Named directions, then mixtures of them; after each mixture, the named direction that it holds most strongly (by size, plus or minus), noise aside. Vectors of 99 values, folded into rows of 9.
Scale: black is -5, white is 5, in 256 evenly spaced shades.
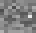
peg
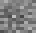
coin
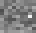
peg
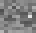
peg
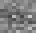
coin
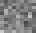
peg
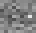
peg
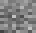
coin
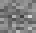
coin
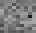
peg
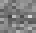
coin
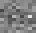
peg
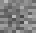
coin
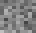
coin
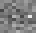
peg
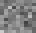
peg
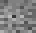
coin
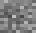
coin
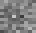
coin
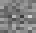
coin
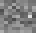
peg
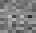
coin
